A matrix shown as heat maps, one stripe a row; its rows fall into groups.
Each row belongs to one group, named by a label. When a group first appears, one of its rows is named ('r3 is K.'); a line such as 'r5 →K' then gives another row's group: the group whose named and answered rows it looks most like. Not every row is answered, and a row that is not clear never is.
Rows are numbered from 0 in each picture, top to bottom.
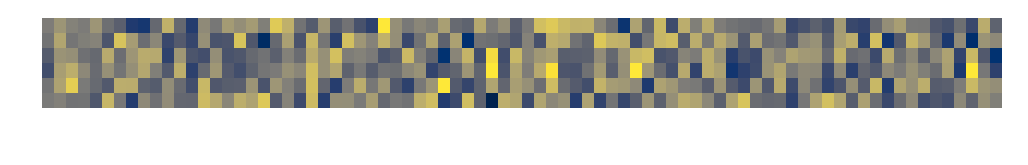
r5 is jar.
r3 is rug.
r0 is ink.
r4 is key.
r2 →rug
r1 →key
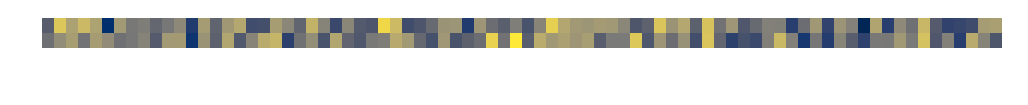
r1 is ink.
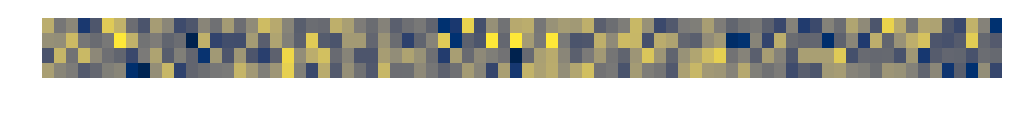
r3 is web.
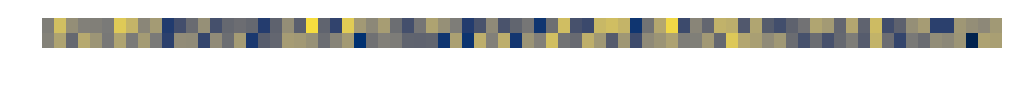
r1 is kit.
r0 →key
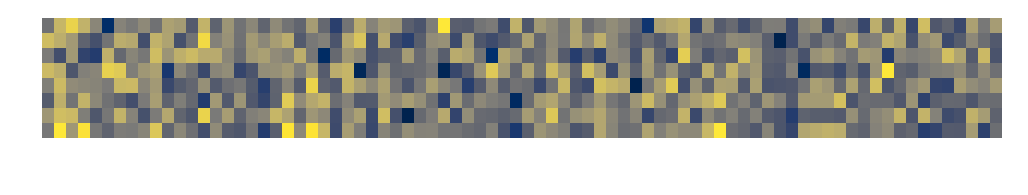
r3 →kit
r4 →key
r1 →web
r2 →jar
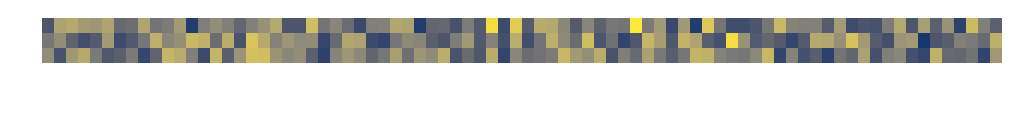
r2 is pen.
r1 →jar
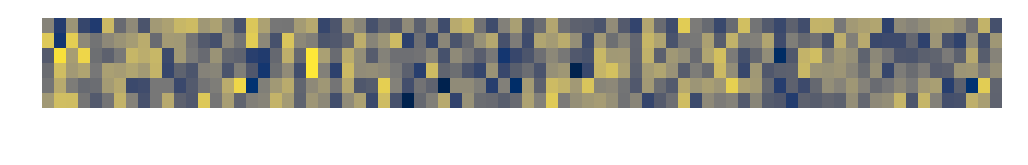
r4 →web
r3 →key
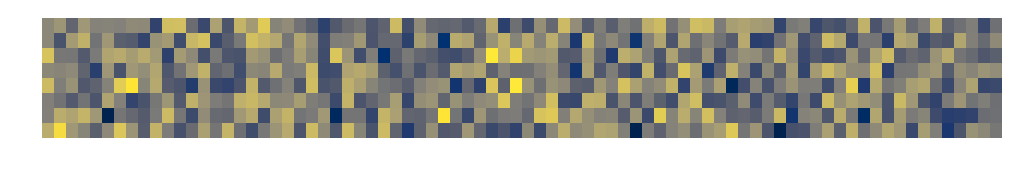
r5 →jar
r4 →key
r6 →ink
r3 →jar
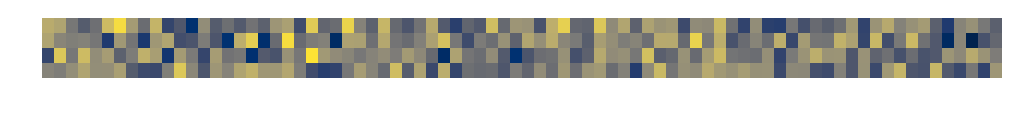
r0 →key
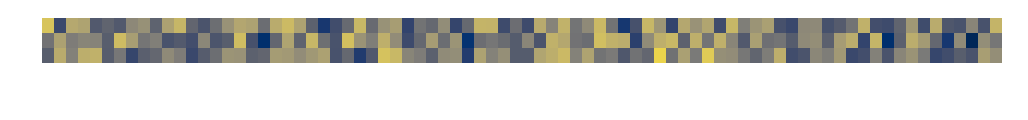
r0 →pen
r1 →key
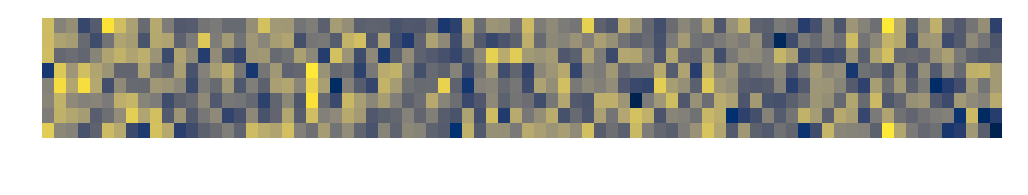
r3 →ink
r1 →web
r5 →key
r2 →kit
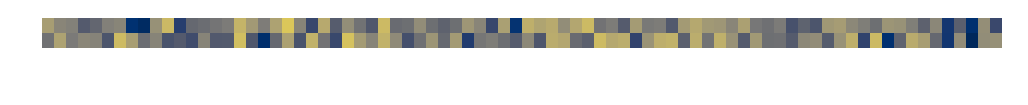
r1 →key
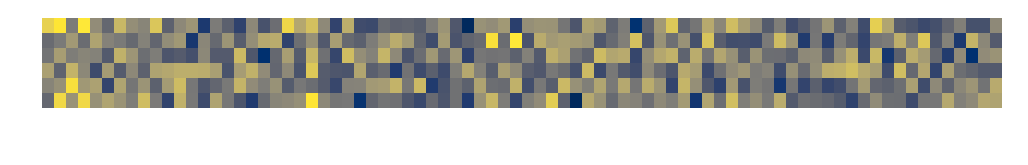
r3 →jar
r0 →kit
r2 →key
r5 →kit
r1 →ink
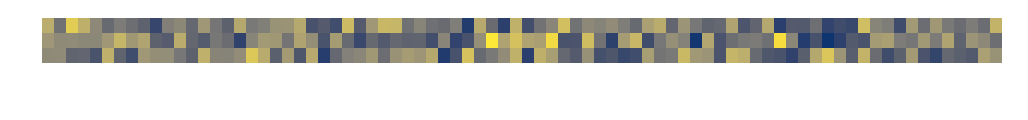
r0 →pen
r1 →kit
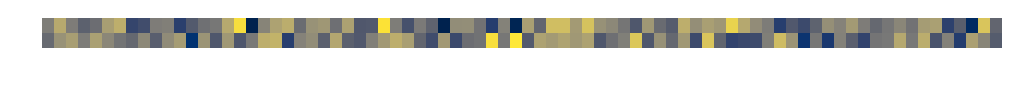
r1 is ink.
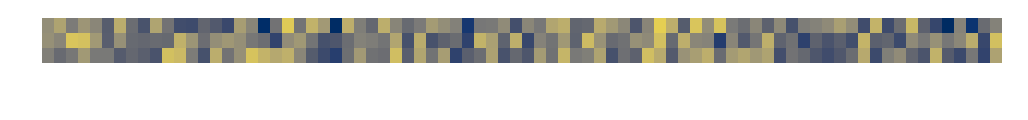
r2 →pen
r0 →key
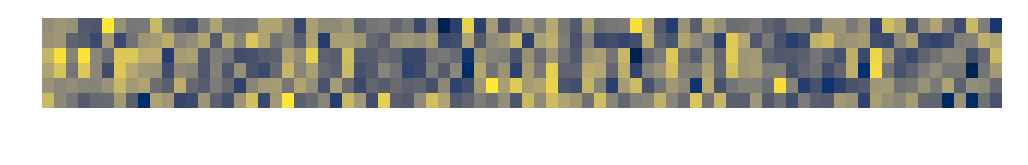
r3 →kit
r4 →kit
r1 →jar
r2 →kit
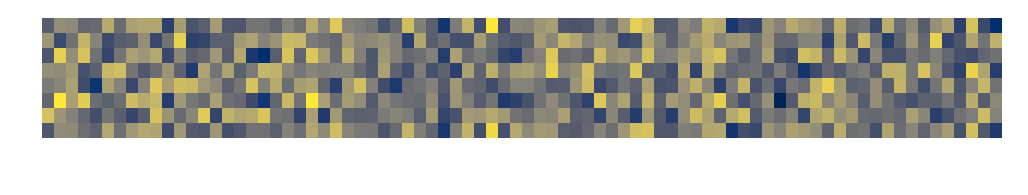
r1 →pen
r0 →rug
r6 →jar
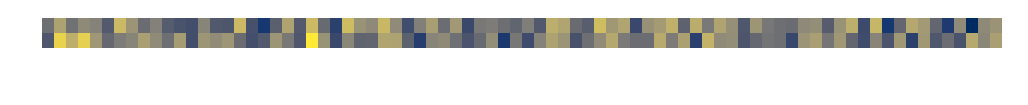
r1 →ink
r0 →key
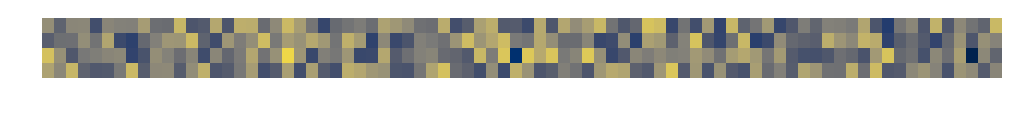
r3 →key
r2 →kit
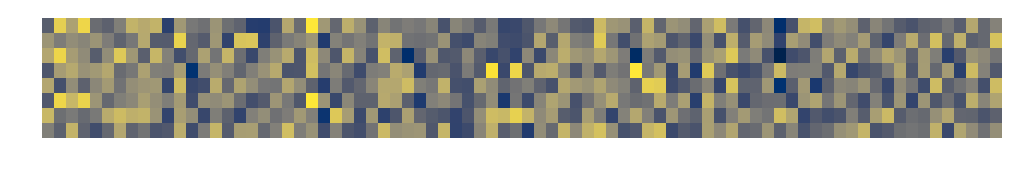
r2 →web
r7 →pen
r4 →pen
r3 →ink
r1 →pen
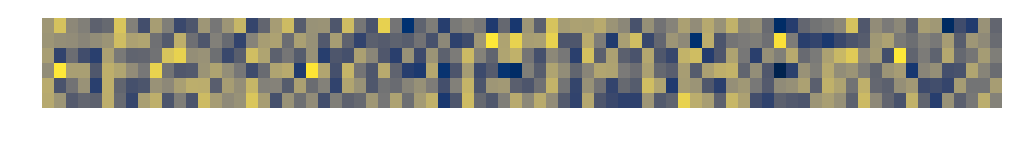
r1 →kit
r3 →web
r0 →web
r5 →jar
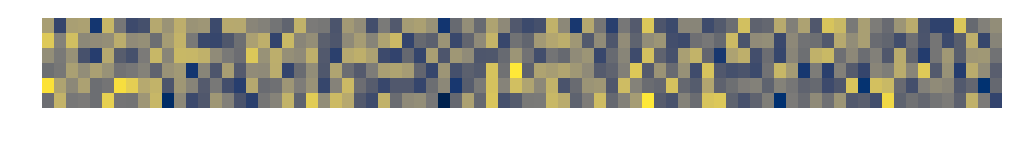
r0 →jar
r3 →ink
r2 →jar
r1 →pen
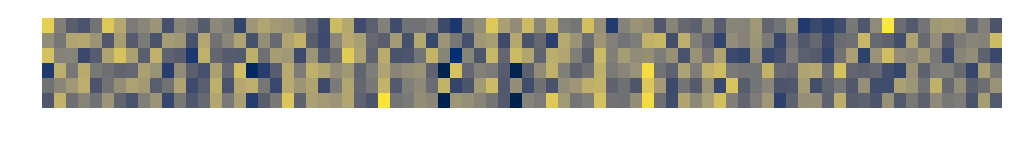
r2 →key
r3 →rug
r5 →rug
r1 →pen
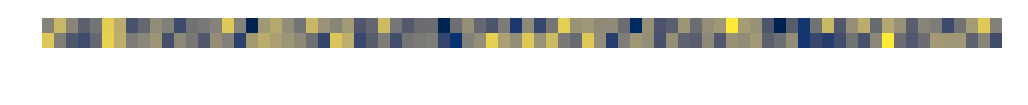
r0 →web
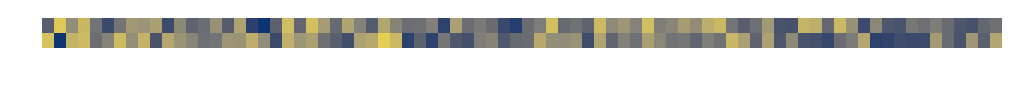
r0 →rug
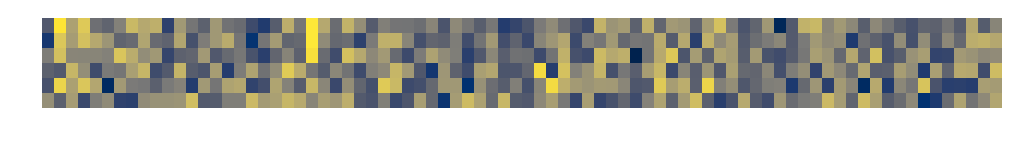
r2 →key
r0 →rug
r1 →ink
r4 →ink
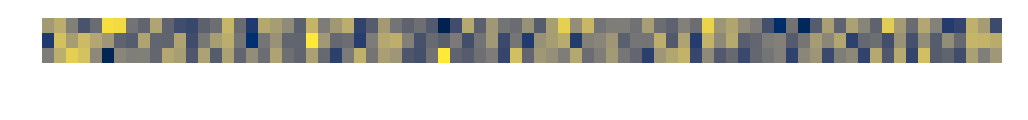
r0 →web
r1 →ink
